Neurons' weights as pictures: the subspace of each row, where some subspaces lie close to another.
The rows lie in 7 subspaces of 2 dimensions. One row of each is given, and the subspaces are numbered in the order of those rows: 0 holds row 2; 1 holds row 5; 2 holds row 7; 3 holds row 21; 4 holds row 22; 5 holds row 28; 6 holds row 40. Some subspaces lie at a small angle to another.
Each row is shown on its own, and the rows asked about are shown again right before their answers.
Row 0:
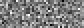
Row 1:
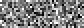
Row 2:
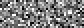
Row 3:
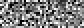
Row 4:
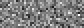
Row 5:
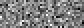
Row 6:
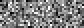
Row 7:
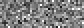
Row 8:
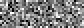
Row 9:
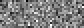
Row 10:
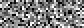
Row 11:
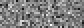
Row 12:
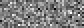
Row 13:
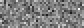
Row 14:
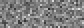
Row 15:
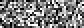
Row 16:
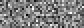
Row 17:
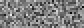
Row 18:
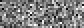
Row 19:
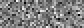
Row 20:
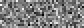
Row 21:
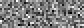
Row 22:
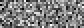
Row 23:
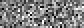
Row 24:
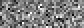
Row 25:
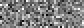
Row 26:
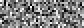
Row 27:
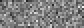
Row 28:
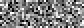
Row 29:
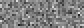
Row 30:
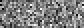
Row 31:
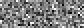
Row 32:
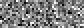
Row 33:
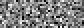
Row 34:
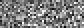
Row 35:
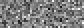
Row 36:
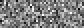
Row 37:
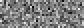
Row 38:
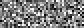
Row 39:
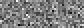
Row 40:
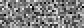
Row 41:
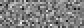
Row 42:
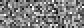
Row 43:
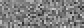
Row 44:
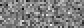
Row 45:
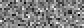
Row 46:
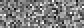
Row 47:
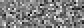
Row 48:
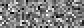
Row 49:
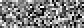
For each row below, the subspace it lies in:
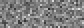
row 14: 2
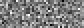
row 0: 6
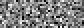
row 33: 6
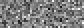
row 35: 2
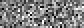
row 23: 4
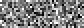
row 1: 1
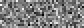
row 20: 1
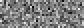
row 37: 2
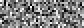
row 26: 2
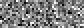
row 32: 3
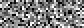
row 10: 0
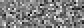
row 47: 6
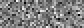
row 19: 0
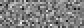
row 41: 4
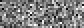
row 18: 4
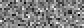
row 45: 0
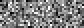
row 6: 5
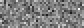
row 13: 2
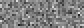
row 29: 3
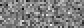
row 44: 1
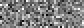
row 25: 1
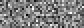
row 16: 6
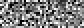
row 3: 4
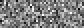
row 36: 2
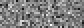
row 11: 1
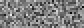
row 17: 6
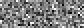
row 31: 3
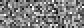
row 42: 6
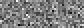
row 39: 3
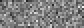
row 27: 5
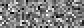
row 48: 5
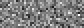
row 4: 0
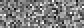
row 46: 6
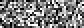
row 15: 4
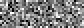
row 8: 5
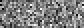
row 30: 4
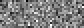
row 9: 5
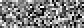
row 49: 1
